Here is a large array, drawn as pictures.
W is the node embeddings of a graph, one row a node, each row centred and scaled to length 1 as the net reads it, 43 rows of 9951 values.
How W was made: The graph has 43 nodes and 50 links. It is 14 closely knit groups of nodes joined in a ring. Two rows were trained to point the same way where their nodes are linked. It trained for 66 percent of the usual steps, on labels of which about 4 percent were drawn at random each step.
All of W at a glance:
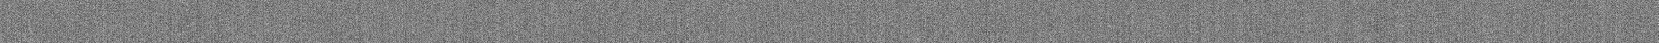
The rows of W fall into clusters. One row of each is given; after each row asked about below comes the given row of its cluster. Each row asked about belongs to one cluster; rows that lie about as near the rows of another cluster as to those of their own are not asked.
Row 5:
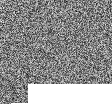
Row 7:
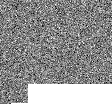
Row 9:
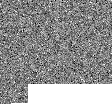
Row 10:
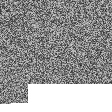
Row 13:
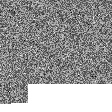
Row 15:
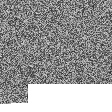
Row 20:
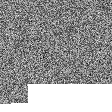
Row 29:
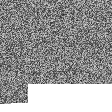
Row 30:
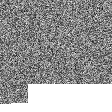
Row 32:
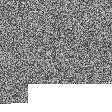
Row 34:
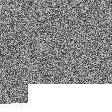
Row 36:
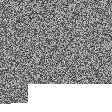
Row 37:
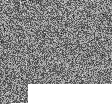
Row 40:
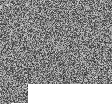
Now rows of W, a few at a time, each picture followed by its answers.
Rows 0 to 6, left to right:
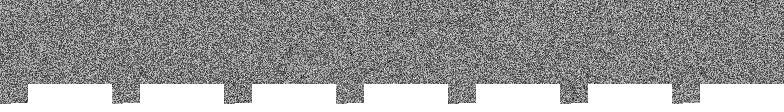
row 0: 34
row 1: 15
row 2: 37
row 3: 40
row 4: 10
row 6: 15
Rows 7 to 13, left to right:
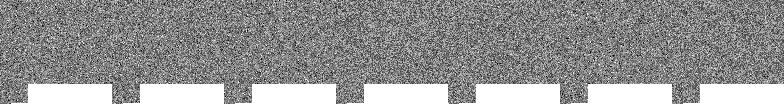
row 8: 5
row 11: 30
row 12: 9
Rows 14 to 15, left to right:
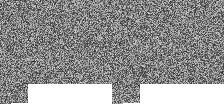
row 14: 32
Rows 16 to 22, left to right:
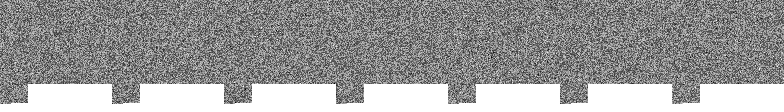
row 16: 20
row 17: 36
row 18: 36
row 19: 29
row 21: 7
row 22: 40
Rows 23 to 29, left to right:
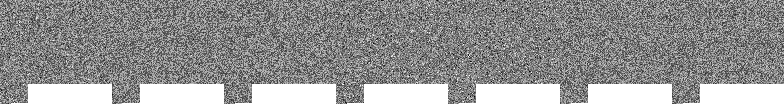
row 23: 30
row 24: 29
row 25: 9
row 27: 7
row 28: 37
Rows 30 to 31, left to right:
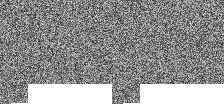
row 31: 32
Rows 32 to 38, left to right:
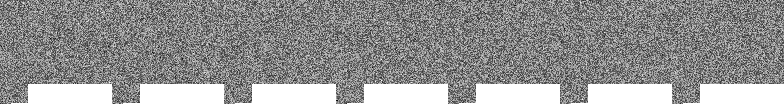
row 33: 20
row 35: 13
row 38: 13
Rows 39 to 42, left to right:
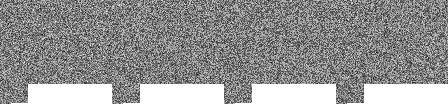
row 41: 29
